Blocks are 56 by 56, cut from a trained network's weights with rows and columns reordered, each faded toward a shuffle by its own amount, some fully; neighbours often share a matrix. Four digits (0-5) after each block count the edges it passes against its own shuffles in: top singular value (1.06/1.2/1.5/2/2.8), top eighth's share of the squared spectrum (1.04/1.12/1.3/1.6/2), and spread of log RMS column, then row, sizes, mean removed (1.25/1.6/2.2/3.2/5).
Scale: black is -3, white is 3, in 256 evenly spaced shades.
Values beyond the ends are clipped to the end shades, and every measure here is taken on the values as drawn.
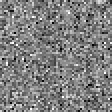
2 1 0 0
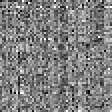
3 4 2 2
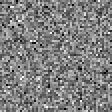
0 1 0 0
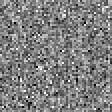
1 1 0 0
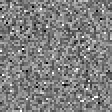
0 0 0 0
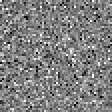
0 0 0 0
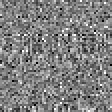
3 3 0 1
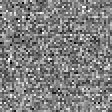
1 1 0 0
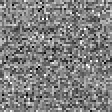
2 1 0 0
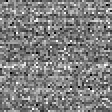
3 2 1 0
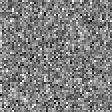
1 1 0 0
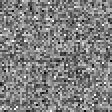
1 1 0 0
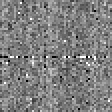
3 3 0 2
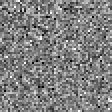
0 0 0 0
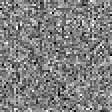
1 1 0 0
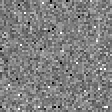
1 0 0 0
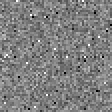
1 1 0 0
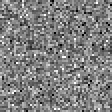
1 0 0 0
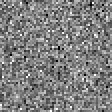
0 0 0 0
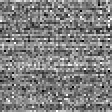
4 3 1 1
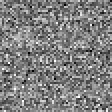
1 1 0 0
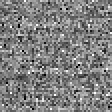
2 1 0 0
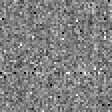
2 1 0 1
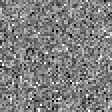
1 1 0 0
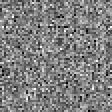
1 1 0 1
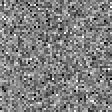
0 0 0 0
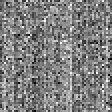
3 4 2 1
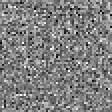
1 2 0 1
